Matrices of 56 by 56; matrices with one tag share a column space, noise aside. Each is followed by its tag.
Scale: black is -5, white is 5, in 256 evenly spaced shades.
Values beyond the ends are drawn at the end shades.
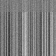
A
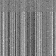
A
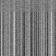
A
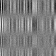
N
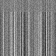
A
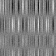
N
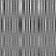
N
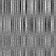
N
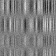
N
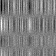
N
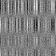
N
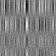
N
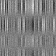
N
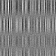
N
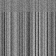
A
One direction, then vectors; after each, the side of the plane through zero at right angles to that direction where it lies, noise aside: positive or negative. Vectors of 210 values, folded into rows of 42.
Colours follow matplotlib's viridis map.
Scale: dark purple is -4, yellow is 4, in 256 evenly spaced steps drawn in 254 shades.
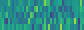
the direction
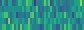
positive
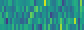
positive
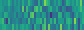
positive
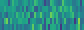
negative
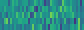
negative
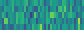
negative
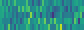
positive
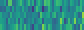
positive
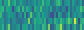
positive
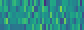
negative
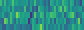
negative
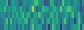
negative
